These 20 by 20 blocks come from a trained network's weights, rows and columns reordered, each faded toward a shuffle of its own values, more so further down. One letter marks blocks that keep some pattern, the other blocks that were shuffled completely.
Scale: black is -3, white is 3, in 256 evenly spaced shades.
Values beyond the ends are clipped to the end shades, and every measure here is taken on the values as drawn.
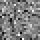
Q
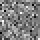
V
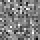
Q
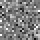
V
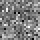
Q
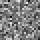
V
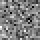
V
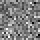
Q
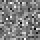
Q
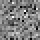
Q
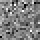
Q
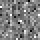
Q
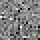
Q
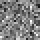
Q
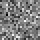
V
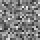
Q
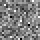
V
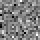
V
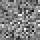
Q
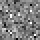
V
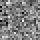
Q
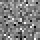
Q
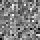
V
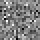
V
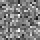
Q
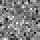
V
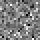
V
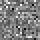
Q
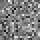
Q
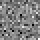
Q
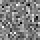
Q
